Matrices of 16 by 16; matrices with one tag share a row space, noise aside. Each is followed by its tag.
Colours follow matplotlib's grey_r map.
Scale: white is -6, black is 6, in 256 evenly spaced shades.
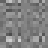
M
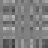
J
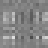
J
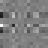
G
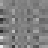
G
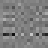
J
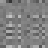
M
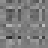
M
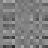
J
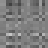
M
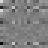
G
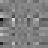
G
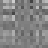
J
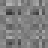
M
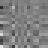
G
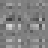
M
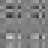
M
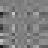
G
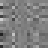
G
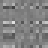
J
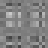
M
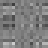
J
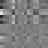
G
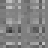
M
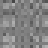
J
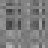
M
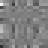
G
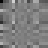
G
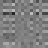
J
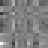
G
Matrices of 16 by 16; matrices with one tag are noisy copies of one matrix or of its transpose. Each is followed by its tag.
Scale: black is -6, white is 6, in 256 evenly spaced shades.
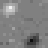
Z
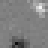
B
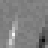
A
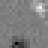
B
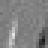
A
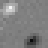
Z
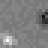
B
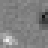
B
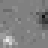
B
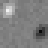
Z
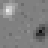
Z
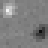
Z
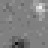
B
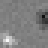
B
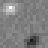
Z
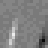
A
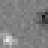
B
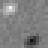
Z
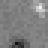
B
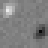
Z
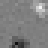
B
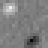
Z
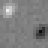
Z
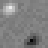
Z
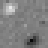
Z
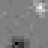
B
